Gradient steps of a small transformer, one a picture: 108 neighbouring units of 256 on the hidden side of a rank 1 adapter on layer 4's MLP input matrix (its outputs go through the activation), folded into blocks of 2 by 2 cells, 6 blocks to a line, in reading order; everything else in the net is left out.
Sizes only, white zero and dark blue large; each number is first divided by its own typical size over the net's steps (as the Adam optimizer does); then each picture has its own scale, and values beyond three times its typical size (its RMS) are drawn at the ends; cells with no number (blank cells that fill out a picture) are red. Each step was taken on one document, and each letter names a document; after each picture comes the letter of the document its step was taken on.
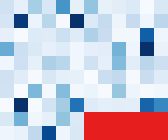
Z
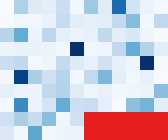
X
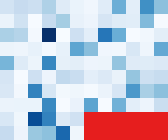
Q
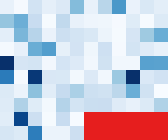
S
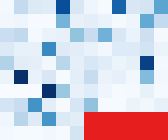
X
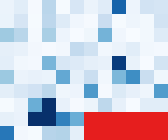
Q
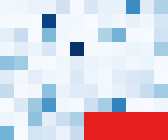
Q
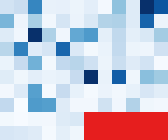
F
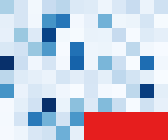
Q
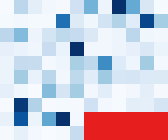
X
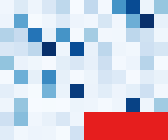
X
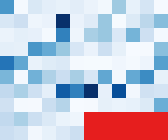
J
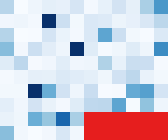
Q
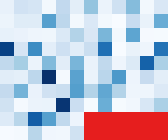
J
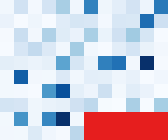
X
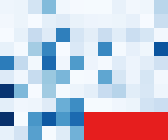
J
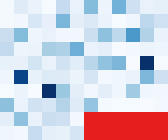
X
